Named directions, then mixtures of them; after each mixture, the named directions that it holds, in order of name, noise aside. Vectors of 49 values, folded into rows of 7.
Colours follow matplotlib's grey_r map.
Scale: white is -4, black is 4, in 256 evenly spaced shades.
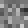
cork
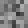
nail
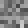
cork, nail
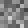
cork, nail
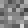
cork, nail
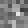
cork, nail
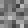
cork, nail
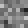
cork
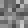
cork, nail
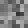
nail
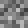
cork, nail
